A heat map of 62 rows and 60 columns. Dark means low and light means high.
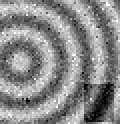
In the bottom right lies a patch that is lower than the rest. Rings spread out from the middle left. The bottom right is the ninth with the lowest average. The histogram is bell-shaped.
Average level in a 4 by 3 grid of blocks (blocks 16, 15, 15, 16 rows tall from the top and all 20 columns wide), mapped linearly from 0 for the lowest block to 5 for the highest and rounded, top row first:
545 / 454 / 452 / 440
